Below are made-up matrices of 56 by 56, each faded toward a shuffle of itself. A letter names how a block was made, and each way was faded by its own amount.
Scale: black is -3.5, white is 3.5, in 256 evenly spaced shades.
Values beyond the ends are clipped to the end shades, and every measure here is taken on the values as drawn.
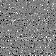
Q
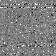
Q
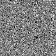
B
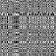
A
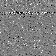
Q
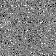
Q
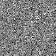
B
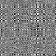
A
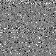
Q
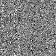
B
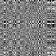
A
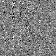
B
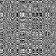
A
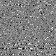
Q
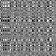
A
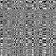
A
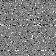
Q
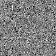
B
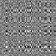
A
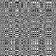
A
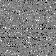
Q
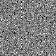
B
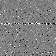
Q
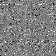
Q
